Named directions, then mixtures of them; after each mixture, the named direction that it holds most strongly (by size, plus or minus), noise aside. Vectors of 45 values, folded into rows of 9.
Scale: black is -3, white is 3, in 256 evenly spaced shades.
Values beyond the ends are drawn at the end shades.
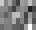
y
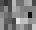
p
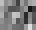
y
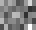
y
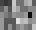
p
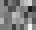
y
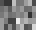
p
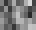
p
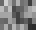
p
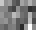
y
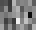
p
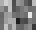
p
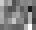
y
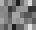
y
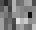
p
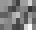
y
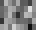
y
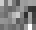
y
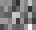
y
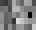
p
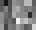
p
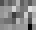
y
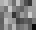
p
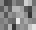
p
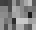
p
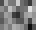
y
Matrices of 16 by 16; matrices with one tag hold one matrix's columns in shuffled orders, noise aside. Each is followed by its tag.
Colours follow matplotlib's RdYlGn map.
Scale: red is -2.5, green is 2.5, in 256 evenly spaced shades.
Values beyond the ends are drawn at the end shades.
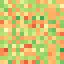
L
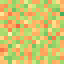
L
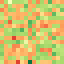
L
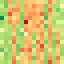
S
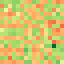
L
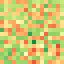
L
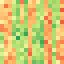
S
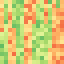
S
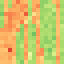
S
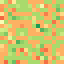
L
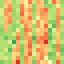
S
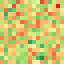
L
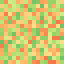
L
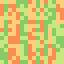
S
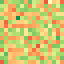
L
